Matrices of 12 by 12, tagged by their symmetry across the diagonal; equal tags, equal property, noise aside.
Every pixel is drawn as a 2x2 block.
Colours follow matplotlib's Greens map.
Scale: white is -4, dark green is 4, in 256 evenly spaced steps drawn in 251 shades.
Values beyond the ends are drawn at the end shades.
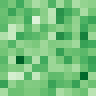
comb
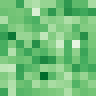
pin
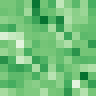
pin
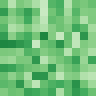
pin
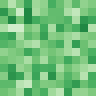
pin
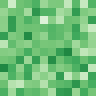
comb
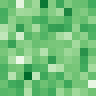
comb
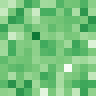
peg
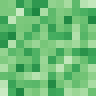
peg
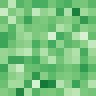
comb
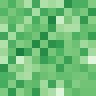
peg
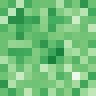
peg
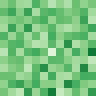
peg
